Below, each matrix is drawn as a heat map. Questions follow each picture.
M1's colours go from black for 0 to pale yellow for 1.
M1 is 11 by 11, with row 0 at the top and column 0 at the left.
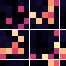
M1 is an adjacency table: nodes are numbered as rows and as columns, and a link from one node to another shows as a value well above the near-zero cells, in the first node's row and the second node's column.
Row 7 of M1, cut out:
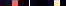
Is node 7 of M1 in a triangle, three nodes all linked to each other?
no
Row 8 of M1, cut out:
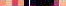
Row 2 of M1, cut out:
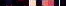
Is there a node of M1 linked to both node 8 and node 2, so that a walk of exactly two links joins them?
no
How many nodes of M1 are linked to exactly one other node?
2
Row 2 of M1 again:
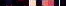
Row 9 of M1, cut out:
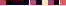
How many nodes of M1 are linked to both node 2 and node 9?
3
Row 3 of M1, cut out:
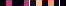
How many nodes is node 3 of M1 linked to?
4
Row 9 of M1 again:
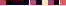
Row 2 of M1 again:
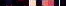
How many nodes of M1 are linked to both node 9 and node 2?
3
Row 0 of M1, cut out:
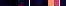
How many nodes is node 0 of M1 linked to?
2
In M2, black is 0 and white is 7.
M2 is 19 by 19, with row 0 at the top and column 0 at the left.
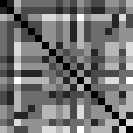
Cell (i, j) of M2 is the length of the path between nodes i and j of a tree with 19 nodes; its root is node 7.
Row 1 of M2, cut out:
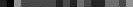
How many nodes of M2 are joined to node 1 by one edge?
5
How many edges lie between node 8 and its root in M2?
3
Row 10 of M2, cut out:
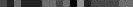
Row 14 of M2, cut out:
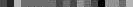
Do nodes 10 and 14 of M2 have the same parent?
yes
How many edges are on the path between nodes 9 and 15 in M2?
5
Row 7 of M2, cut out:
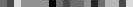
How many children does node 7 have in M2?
1
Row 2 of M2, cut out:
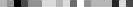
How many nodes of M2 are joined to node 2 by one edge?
1
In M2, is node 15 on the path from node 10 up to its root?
no
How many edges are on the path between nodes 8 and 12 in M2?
3
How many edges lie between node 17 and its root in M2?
2
